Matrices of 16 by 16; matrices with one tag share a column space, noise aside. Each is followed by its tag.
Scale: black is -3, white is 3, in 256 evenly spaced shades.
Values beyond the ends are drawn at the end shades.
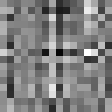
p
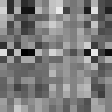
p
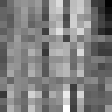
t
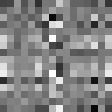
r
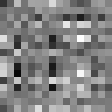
r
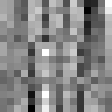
t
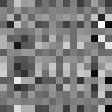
r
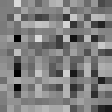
r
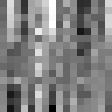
t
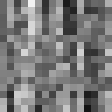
t
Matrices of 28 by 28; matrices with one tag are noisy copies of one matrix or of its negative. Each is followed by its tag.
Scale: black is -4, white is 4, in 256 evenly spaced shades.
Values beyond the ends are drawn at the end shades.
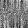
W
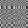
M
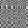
M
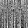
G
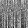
G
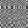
M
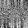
W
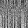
G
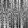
W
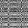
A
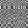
M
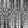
W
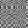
M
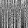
G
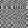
M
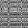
A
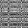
A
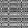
A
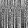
G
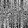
W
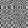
M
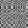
M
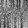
W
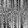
W
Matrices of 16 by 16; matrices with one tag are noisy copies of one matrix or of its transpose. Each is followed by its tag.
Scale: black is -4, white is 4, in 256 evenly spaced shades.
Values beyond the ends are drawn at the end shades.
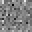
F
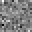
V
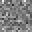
F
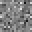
V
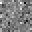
V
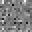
F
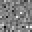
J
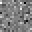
V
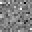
V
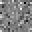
V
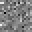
F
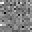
F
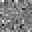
V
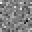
V
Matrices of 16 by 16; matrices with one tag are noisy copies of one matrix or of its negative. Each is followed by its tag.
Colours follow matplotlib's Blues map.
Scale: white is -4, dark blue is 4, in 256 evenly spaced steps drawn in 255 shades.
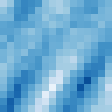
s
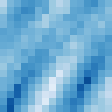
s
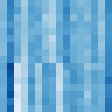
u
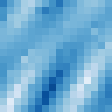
s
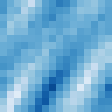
s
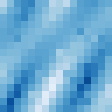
s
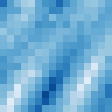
s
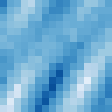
s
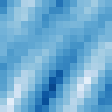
s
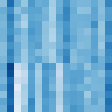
u
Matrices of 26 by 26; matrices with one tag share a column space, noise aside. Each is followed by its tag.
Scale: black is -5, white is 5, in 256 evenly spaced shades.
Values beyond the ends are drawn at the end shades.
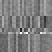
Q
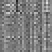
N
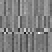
Q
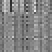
N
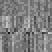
Q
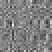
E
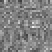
E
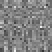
E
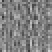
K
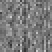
K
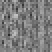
K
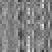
K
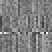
Q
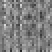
K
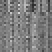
N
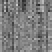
N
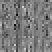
K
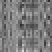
K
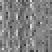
K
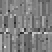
Q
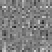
E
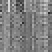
N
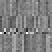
Q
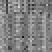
N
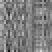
K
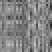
K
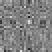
E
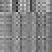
N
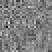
E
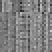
N
